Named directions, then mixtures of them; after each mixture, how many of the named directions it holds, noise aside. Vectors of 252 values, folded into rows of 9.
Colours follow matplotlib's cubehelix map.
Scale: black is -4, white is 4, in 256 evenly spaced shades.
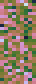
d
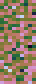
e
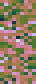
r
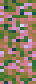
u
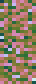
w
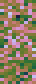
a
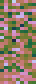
three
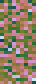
one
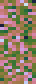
one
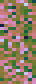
one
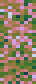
one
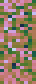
two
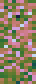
two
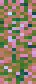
two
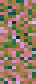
two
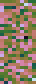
three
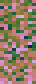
two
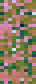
two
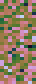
one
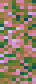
three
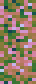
one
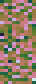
two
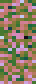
three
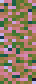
one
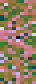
one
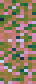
two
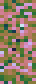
one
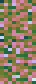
one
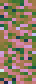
two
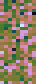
two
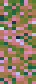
one
